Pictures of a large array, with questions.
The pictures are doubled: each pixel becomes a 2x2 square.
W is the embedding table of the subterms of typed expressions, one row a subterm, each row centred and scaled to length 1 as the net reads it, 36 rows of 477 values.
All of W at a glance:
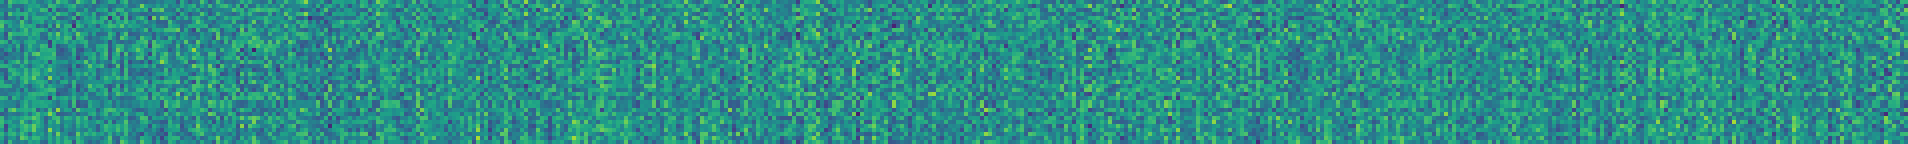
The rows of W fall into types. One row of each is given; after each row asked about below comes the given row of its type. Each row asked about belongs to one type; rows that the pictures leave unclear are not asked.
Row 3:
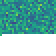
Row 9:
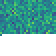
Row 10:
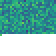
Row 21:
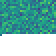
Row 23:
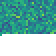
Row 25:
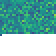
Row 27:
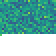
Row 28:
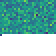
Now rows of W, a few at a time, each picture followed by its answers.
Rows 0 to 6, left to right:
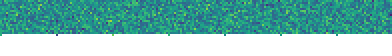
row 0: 3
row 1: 9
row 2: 23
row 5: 21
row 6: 27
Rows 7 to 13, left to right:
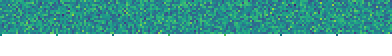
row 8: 3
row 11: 23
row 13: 28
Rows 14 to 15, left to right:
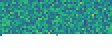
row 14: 28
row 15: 3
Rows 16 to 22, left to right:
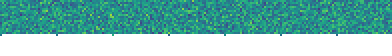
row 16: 21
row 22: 28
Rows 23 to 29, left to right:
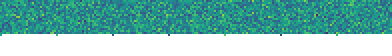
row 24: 10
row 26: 25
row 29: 10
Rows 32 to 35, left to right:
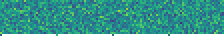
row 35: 9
